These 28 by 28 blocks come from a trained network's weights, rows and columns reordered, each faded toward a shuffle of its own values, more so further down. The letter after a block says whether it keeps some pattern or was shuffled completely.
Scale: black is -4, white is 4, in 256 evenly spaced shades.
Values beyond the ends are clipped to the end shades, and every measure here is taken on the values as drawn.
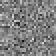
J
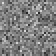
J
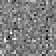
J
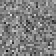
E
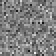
E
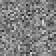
J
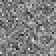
E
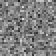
J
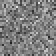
E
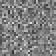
J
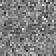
E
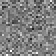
J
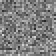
J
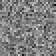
E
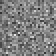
J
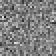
E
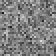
E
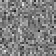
J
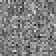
J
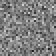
E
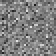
J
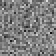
J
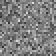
E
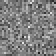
E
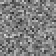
E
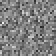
J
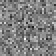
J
